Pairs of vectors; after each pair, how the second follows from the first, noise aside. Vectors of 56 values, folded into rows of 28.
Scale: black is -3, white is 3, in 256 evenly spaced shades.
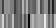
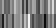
negated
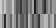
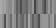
shrunk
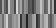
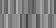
shrunk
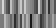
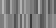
shrunk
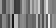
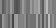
shrunk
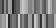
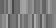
shrunk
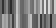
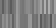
shrunk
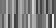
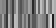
negated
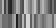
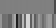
partly zeroed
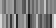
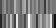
negated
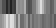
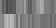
shrunk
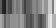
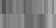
shrunk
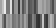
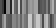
negated
